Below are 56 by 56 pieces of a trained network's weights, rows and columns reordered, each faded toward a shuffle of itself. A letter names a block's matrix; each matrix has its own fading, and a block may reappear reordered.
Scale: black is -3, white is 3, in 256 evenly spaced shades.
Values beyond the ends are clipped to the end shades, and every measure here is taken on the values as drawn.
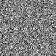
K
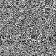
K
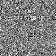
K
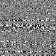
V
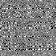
V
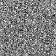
K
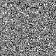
K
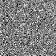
K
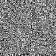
K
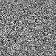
K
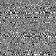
V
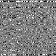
V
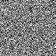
K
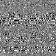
V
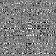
V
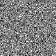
K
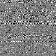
V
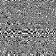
V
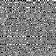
V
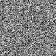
K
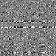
V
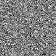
K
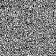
K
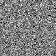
K
